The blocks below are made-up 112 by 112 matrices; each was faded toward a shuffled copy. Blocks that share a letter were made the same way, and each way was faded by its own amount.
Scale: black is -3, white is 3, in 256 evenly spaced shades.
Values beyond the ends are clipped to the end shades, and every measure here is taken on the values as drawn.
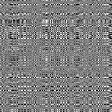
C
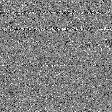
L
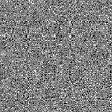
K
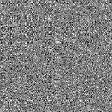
K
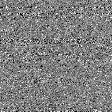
L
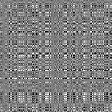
C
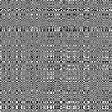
C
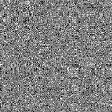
K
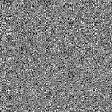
K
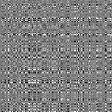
C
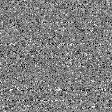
L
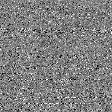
L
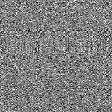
K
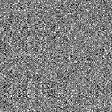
K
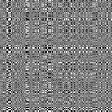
C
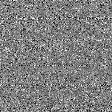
L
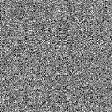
K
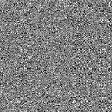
K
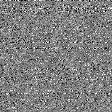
L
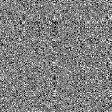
K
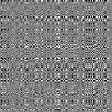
C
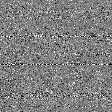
L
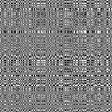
C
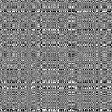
C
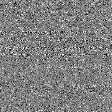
L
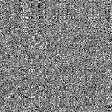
K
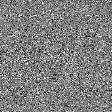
L
